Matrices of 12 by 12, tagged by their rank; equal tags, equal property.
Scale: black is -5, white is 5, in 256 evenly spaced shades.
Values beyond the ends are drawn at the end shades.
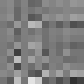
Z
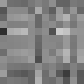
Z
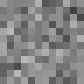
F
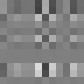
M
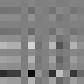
M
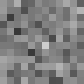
F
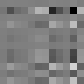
M
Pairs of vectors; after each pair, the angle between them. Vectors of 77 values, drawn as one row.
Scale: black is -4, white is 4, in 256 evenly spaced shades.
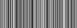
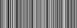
nearly parallel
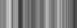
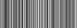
orthogonal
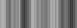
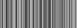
orthogonal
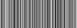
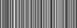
nearly opposite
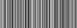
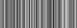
partly opposed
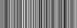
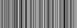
partly aligned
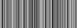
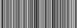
nearly parallel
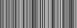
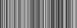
orthogonal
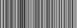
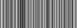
nearly parallel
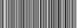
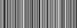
nearly opposite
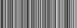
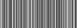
partly opposed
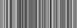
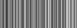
orthogonal
